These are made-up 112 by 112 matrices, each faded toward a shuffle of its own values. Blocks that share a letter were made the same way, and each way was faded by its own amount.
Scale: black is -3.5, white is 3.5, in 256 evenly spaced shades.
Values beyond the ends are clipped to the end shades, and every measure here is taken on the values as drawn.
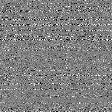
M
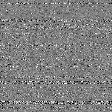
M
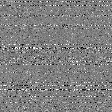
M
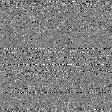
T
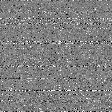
T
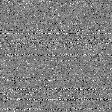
T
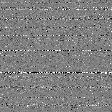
M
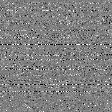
T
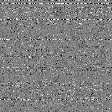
T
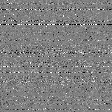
M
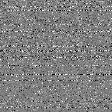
T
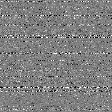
M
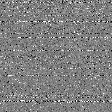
T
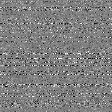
M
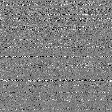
M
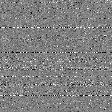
M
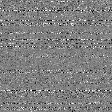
M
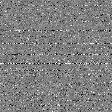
T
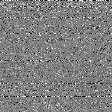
T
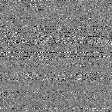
M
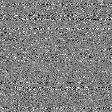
T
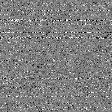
T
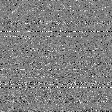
T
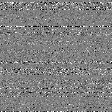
M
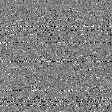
T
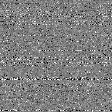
T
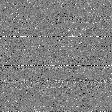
T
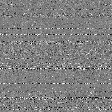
M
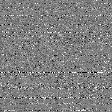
T
